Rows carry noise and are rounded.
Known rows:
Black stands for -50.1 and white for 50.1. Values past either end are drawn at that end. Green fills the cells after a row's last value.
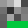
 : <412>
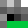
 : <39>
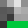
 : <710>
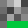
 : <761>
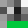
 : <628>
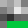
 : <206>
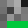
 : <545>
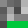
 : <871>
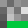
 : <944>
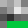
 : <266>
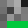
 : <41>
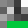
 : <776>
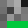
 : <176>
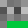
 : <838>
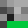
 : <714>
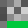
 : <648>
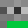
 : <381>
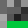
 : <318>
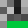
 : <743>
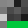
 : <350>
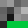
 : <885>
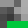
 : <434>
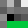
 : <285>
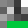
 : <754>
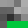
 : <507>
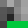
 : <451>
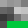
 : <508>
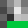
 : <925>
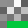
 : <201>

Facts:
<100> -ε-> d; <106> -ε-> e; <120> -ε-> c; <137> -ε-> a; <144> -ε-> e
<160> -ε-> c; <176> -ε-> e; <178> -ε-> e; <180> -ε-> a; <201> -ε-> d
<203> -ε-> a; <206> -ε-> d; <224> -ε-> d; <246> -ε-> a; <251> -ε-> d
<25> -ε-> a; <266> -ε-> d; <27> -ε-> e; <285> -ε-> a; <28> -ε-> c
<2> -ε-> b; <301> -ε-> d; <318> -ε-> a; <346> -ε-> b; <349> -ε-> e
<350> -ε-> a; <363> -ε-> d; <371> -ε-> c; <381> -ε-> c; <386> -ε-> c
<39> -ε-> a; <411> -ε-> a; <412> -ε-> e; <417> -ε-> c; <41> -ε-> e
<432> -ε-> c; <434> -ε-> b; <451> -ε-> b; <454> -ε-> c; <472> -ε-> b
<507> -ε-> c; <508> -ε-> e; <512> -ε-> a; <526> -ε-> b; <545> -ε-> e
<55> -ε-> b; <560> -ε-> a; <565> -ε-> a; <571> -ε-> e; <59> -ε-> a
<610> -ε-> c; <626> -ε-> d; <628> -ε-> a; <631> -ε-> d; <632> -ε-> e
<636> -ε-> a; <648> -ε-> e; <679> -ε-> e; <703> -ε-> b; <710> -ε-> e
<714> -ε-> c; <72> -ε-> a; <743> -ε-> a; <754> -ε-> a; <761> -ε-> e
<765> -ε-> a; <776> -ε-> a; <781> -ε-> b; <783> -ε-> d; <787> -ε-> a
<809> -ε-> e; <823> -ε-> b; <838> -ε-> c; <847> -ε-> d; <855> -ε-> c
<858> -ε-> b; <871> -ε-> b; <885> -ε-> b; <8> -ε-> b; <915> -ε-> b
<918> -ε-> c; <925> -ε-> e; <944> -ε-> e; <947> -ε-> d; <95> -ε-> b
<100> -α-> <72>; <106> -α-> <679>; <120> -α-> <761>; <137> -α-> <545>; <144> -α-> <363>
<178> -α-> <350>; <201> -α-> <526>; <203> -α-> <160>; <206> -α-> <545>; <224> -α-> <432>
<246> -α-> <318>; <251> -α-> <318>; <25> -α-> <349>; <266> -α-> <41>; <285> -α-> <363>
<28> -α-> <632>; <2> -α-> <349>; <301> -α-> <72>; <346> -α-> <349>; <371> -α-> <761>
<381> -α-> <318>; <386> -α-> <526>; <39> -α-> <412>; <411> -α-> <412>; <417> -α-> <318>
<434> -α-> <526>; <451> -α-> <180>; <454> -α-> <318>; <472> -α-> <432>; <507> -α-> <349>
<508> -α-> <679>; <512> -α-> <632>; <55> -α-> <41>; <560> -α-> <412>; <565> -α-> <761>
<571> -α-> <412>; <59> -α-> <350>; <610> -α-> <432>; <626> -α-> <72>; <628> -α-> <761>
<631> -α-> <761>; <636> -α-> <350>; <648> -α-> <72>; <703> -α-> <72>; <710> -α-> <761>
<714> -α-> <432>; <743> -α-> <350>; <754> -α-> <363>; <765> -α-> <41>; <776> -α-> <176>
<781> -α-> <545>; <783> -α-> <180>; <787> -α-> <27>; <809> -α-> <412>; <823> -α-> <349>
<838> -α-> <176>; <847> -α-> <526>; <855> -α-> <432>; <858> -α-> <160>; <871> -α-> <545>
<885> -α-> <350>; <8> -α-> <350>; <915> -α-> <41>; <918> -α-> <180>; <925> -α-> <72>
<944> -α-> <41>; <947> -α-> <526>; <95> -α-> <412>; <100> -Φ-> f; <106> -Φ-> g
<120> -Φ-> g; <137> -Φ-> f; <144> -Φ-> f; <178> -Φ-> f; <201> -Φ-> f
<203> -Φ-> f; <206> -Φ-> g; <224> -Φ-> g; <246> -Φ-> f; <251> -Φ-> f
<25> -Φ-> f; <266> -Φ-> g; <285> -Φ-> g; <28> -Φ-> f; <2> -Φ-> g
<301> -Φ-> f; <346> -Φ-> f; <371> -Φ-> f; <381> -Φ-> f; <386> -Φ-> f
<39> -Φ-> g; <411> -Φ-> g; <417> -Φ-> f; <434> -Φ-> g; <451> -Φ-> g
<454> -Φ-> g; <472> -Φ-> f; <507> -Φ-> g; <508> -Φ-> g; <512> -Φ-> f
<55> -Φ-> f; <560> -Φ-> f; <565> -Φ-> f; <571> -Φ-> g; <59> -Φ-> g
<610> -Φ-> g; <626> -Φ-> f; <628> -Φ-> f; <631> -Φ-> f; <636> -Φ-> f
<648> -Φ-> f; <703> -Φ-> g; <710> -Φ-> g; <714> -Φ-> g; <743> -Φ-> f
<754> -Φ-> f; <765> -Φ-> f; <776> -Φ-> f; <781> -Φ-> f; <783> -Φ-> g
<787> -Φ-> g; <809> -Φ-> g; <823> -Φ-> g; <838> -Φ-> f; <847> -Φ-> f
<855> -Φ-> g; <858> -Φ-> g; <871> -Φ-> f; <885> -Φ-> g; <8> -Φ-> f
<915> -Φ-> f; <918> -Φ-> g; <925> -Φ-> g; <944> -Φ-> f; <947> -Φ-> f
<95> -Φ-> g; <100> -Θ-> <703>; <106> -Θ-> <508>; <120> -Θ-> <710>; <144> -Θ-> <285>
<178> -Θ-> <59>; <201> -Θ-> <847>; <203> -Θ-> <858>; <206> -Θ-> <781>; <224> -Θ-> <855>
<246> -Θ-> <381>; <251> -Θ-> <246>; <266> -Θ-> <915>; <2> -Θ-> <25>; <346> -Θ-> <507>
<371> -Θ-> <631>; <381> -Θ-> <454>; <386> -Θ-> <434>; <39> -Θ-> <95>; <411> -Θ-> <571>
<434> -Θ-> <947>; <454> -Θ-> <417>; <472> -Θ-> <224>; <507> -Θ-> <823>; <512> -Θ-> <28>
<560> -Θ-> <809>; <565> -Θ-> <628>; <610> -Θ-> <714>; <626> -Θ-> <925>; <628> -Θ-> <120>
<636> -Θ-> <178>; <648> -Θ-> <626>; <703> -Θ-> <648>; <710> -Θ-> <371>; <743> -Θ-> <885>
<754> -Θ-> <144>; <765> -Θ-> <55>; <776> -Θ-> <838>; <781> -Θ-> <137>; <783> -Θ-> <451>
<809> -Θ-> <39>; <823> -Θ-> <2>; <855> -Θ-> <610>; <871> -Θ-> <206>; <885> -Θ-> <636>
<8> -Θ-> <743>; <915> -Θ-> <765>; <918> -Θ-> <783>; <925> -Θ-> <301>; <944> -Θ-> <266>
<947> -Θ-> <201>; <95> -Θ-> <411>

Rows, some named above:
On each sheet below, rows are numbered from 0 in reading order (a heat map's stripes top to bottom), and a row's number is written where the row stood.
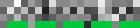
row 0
<201>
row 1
<246>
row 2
<381>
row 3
<571>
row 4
<25>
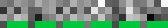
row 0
<55>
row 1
<855>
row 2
<417>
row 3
<847>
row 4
<925>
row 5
<787>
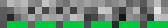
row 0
<120>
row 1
<371>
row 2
<55>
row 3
<508>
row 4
<885>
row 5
<925>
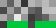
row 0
<178>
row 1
<809>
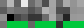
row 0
<285>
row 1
<703>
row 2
<2>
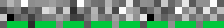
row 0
<411>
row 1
<106>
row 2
<565>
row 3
<386>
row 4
<301>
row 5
<59>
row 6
<626>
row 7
<201>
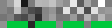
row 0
<363>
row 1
<95>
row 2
<947>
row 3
<631>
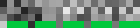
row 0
<72>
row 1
<2>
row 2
<251>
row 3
<144>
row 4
<648>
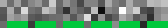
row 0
<144>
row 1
<918>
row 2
<526>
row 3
<636>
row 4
<100>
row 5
<95>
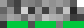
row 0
<8>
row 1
<55>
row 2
<560>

